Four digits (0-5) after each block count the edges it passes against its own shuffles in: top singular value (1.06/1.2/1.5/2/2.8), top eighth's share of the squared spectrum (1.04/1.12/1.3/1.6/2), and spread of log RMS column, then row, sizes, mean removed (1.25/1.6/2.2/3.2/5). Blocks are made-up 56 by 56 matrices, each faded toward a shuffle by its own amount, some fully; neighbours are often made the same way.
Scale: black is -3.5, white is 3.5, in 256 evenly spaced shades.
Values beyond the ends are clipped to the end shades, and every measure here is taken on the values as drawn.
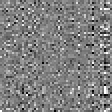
4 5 3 2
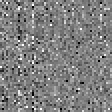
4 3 2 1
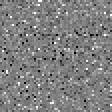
1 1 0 0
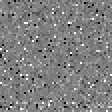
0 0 0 0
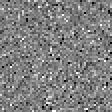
2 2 0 0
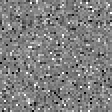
1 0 0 0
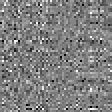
4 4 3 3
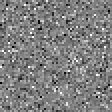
2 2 0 0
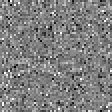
3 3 1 1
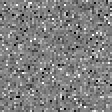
0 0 0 0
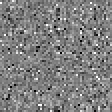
3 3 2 2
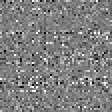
2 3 2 3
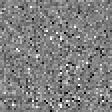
1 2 1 1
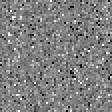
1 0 0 0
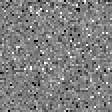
0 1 0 0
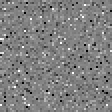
0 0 0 0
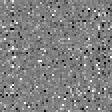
3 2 1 1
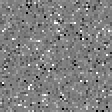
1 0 0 0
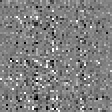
4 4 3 2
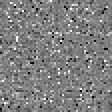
2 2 0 0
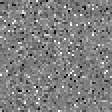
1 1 0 0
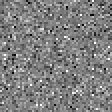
2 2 0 1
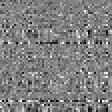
4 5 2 3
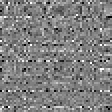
4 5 2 3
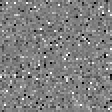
2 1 0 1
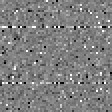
3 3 0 1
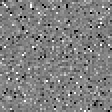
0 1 0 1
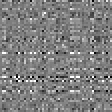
4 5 2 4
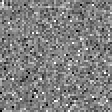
0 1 0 0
